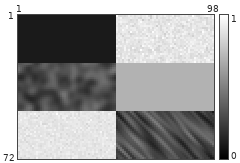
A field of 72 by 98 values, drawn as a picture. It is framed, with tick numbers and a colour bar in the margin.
It is made of 3 by 2 panels. Panel 1,1: very low, flat. Panel 1,2: very high, fine-grained, faint in contrast. Panel 2,1: low, blotchy. Panel 2,2: high, flat. Panel 3,1: very high, fine-grained, faint in contrast. Panel 3,2: low, slanting down to the right.
